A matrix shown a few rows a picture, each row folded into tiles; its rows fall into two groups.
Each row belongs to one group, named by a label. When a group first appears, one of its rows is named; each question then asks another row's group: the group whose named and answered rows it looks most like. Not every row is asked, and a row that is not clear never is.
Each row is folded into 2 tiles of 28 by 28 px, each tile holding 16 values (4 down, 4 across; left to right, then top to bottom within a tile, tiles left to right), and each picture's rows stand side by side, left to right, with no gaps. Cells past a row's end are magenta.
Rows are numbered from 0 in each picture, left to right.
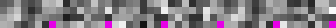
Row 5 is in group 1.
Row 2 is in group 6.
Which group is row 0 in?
6
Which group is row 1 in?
1
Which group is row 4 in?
6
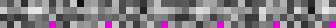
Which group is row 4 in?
6
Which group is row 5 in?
1
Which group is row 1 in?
1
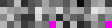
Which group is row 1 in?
1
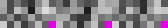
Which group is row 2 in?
1
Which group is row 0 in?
1
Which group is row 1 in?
6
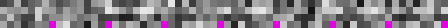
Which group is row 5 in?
6
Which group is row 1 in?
6
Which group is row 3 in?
1
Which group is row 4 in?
1
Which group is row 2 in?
1
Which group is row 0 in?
6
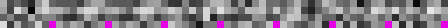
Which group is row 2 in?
1
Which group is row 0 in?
1
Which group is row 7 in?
1
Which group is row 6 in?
1
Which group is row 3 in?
6
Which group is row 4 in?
1
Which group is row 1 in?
1
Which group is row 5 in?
6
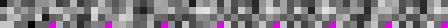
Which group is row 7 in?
1
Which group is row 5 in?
1
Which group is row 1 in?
6
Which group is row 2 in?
6
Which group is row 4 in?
1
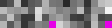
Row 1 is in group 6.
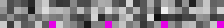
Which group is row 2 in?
6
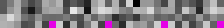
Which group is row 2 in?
1
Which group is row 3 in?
1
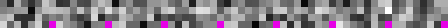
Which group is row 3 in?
1
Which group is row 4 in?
6
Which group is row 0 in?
6
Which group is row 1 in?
6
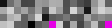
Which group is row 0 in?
6
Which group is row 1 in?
1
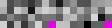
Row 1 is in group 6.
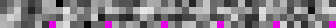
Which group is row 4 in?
6
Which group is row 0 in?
6
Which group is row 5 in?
1
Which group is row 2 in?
1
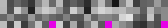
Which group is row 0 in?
1
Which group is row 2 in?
6
